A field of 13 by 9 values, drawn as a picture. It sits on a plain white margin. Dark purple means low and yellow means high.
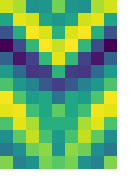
Mirror symmetry: left to right. Slope: none. Average level on the scale: 60%. Odd rows or columns: none. Ninth with the highest average: top middle. Calmest part: bottom middle.
